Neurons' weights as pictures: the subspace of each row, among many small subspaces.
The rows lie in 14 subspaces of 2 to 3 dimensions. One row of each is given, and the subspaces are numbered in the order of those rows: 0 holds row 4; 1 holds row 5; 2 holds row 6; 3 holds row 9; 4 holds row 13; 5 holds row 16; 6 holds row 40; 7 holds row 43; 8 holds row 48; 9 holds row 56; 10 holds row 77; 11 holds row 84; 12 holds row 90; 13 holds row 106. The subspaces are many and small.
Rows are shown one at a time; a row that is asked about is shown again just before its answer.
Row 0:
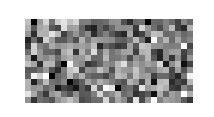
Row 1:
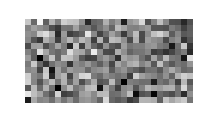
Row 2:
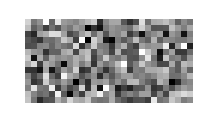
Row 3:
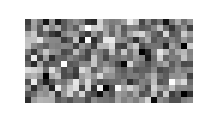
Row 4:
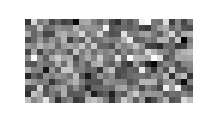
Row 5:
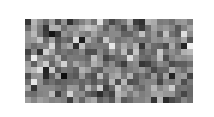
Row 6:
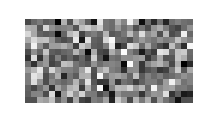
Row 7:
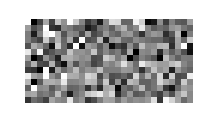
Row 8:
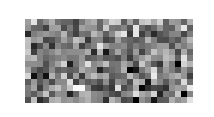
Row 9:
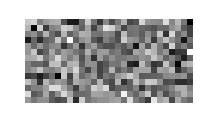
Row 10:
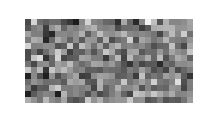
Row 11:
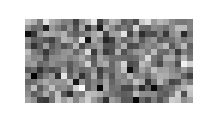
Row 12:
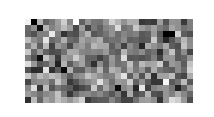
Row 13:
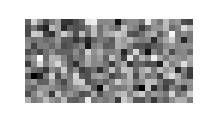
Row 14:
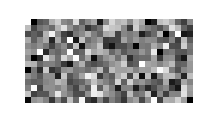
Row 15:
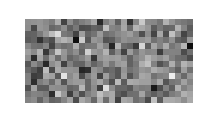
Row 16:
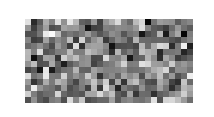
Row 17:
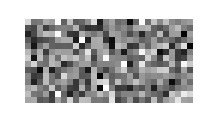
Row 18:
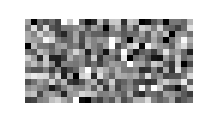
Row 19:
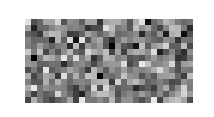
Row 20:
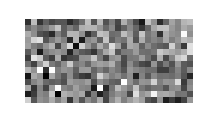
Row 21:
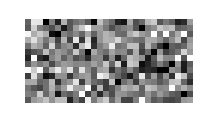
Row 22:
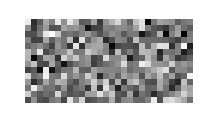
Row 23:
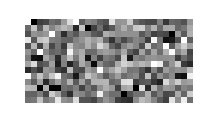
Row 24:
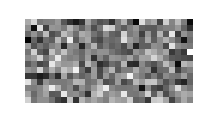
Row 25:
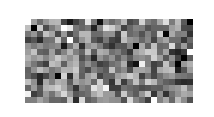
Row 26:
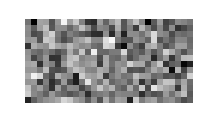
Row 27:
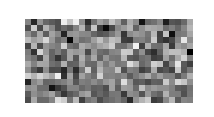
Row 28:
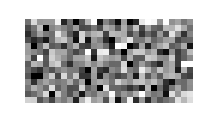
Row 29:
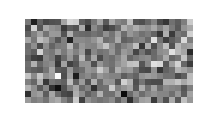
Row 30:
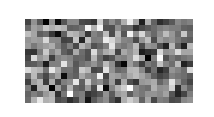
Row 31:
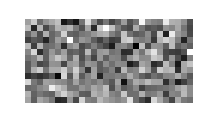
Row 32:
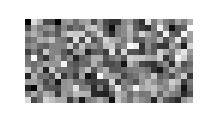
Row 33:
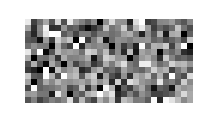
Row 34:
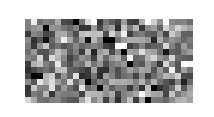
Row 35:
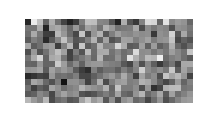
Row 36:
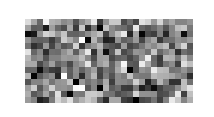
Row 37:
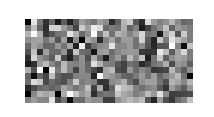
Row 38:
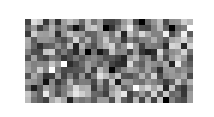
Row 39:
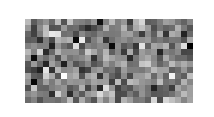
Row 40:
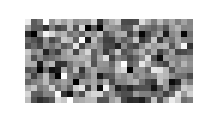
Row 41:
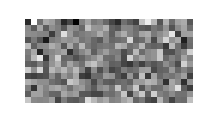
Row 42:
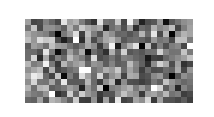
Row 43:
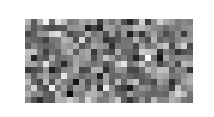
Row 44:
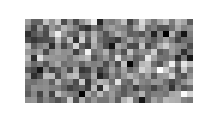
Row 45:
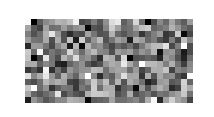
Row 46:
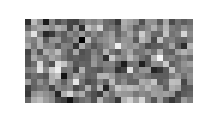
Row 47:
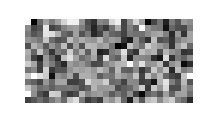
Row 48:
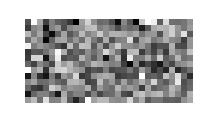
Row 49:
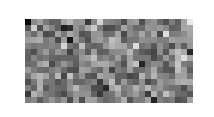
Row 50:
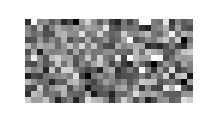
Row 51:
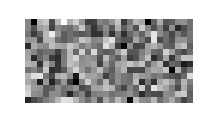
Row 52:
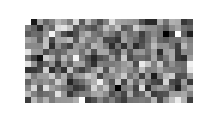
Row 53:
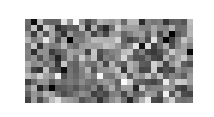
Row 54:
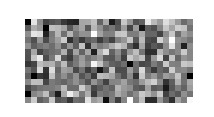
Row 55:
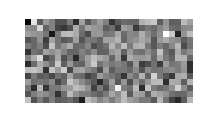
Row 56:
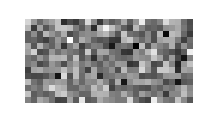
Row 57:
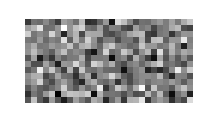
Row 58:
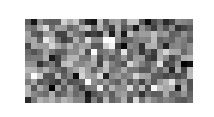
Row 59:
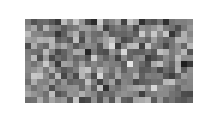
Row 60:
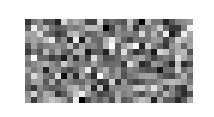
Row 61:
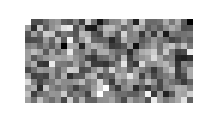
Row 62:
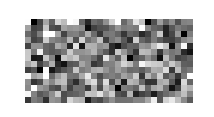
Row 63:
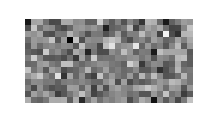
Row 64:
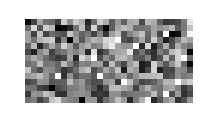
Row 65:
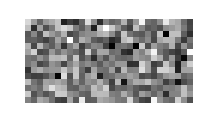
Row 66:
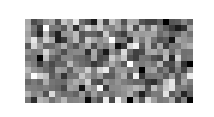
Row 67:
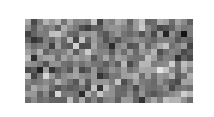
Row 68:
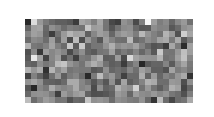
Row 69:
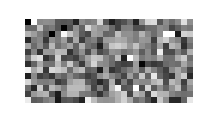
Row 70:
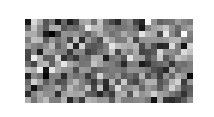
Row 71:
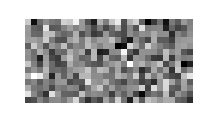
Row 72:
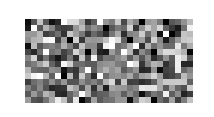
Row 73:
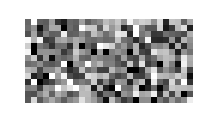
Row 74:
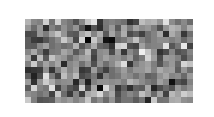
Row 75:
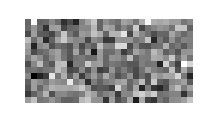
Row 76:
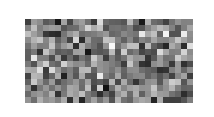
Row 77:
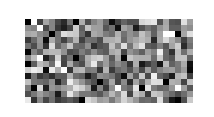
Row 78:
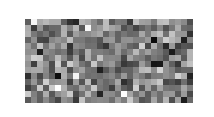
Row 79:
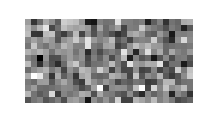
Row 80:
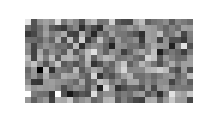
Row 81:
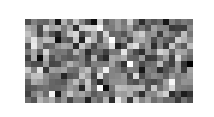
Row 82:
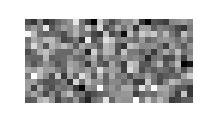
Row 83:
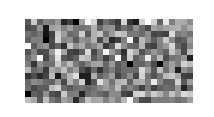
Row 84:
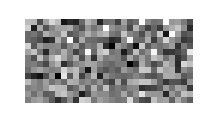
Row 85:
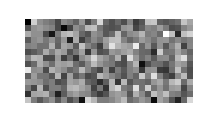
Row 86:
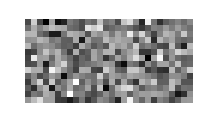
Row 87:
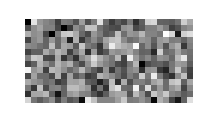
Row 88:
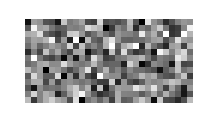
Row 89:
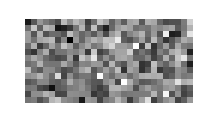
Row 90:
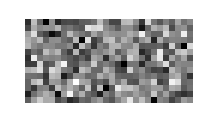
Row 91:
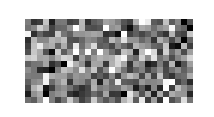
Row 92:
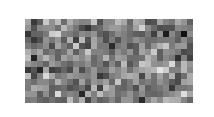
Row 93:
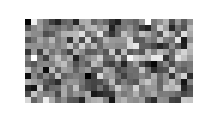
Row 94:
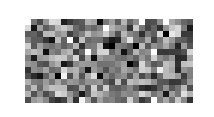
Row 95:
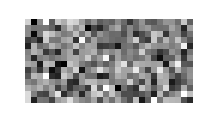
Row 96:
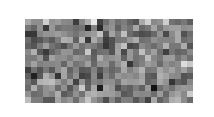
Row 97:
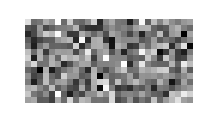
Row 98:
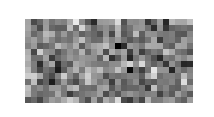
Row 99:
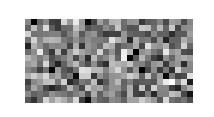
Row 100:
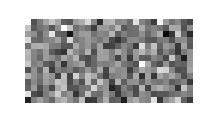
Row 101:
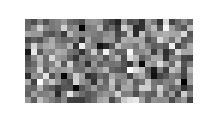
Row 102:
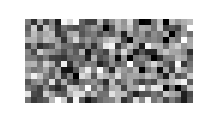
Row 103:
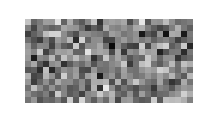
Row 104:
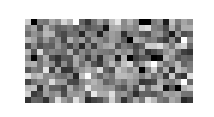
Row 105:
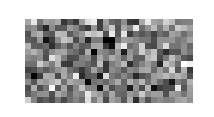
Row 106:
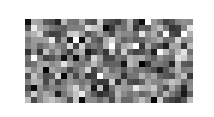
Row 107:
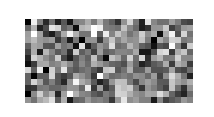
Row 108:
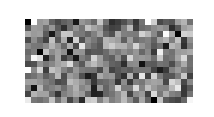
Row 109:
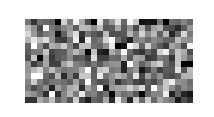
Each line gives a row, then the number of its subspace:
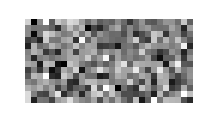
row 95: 6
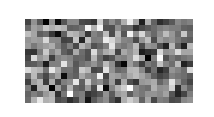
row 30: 7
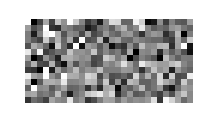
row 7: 1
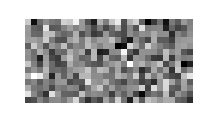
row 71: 2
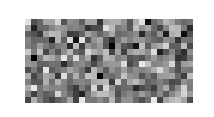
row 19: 13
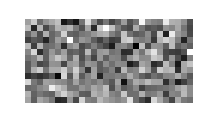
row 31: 9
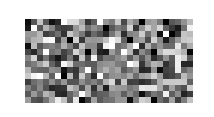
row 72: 11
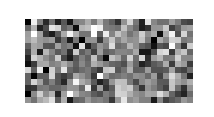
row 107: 4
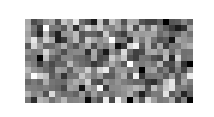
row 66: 4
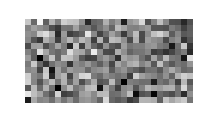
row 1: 8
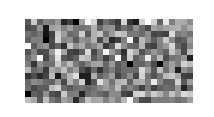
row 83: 8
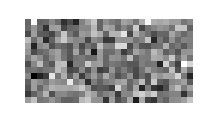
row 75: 12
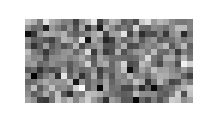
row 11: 6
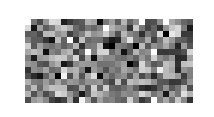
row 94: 11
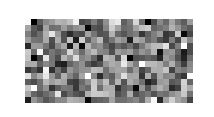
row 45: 13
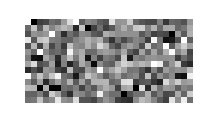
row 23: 3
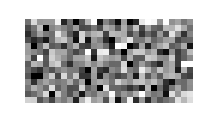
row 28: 2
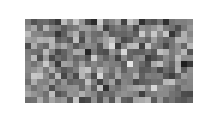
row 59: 5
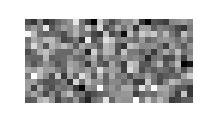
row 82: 6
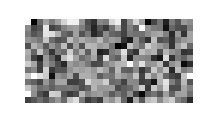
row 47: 2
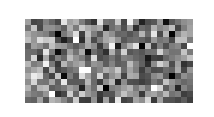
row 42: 1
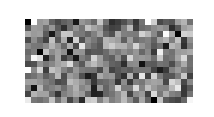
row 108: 11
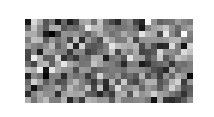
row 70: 5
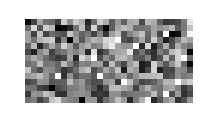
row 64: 10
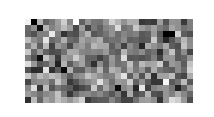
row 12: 10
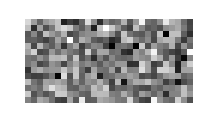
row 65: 9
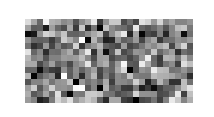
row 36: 6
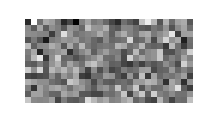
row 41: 11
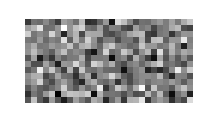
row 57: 4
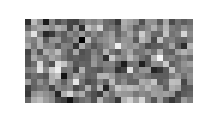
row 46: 6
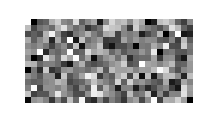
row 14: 11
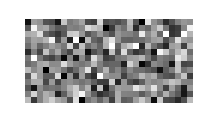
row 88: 13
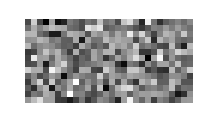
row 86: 7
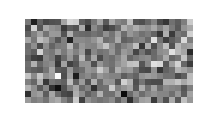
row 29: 3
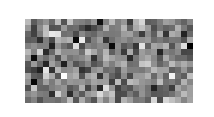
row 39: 1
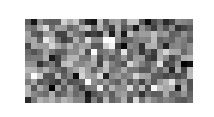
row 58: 7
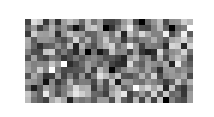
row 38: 0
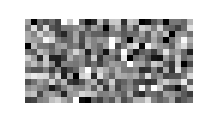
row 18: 13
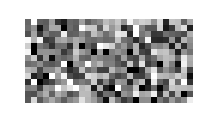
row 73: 12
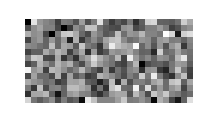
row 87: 9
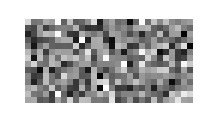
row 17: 2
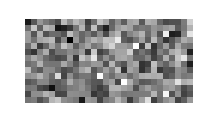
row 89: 10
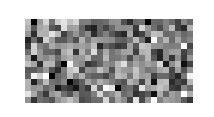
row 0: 12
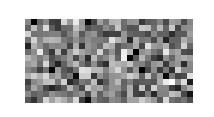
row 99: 0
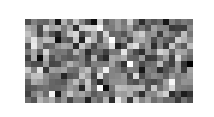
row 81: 4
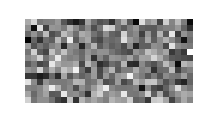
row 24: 3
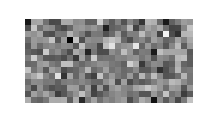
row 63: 11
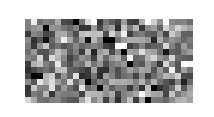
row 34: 12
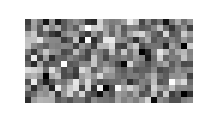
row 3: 12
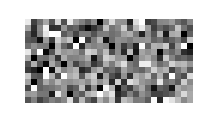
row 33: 1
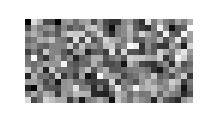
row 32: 0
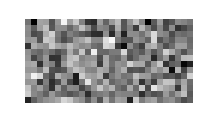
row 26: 7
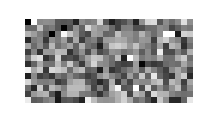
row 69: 9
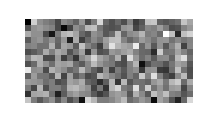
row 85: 9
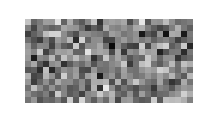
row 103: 5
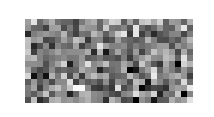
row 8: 6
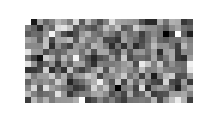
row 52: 10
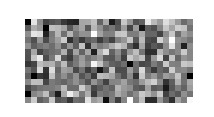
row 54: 4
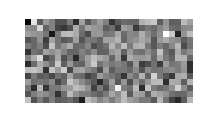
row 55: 10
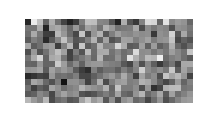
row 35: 1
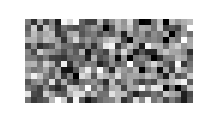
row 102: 0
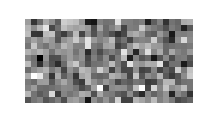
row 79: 4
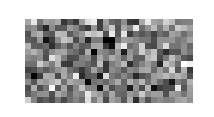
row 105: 7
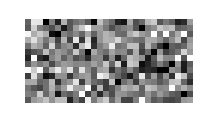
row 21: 8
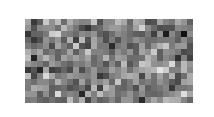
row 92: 8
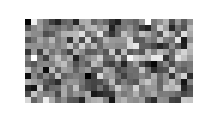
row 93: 0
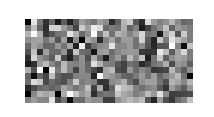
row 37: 4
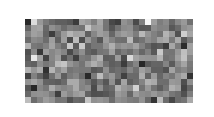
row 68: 13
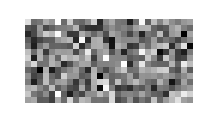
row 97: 2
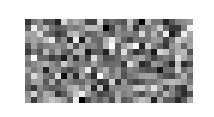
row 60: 13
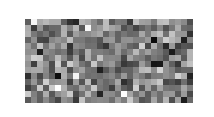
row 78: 3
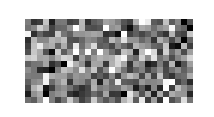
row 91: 0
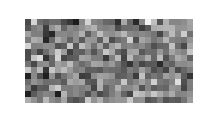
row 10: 8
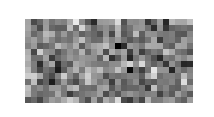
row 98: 6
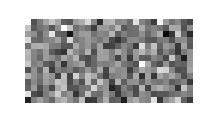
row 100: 3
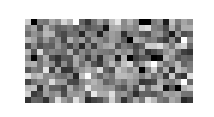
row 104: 0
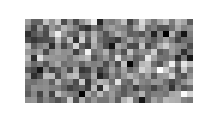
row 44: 8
